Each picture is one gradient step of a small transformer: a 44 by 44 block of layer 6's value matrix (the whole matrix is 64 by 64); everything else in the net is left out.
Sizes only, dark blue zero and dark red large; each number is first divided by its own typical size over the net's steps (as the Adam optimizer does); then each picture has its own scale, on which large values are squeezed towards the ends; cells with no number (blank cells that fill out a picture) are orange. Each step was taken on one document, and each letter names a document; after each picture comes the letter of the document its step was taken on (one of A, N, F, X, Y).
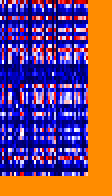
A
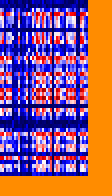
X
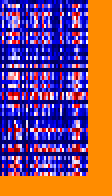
A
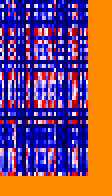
A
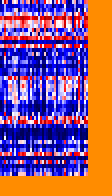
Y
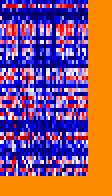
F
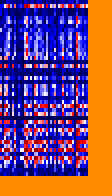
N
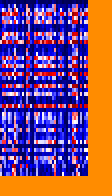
A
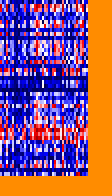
X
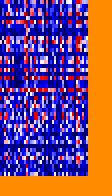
N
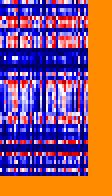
Y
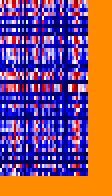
A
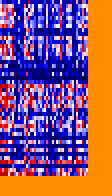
N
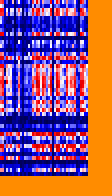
X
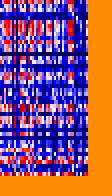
F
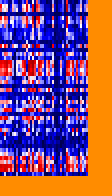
F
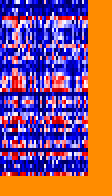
Y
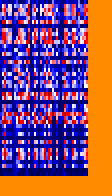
Y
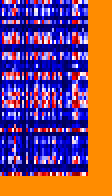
A
